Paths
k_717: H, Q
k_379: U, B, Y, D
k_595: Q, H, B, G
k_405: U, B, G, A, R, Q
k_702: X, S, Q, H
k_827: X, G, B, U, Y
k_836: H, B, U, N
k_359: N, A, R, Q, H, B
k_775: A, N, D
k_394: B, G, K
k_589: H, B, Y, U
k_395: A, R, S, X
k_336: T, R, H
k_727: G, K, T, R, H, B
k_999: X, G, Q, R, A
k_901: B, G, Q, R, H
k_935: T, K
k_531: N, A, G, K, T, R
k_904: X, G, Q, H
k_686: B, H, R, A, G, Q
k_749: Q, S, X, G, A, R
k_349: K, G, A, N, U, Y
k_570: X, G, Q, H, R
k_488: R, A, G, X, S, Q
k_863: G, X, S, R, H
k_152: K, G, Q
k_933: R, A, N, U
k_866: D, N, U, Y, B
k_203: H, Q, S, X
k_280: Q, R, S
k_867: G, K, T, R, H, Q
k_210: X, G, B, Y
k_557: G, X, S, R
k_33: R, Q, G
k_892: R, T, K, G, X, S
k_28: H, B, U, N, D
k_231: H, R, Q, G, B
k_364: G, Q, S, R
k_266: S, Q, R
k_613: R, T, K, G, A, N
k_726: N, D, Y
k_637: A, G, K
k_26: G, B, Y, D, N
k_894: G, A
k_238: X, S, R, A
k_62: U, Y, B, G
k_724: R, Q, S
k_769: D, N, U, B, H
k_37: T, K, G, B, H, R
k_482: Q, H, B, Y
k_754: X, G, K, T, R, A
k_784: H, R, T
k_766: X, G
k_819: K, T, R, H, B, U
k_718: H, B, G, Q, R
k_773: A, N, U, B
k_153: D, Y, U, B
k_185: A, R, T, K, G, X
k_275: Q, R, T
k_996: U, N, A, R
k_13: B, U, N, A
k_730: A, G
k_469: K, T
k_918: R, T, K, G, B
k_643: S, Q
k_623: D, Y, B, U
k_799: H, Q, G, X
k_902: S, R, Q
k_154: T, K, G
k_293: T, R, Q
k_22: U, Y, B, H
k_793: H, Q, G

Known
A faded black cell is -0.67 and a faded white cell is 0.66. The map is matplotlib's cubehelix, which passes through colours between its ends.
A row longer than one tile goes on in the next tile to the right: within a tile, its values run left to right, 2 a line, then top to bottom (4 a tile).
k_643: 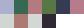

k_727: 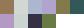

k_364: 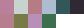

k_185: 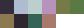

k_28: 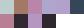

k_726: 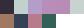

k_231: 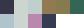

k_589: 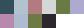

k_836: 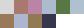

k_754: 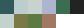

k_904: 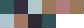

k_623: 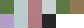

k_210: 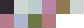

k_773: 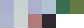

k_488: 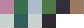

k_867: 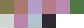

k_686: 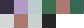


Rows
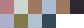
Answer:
k_266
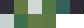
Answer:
k_894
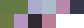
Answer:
k_336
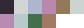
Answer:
k_482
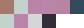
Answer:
k_293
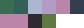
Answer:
k_901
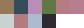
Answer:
k_717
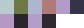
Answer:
k_775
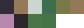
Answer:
k_799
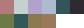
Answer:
k_557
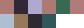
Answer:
k_702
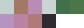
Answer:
k_933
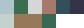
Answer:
k_13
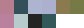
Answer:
k_769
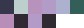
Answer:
k_379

